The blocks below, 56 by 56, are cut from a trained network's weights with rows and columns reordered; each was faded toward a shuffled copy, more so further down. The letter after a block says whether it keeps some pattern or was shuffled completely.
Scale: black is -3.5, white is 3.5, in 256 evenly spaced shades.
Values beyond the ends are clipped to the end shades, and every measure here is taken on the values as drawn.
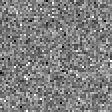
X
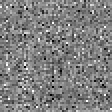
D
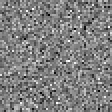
X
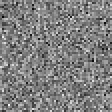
D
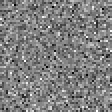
X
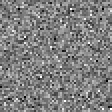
X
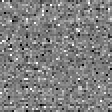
D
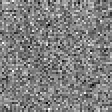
D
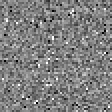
D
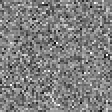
X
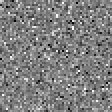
X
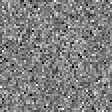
X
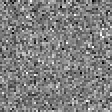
D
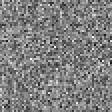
D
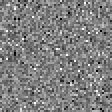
X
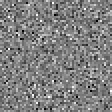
D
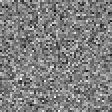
D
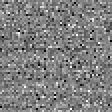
D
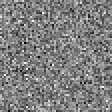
D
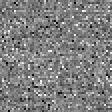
D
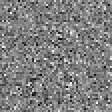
X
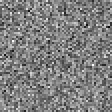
D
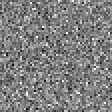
X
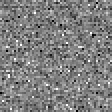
D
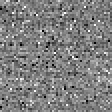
D
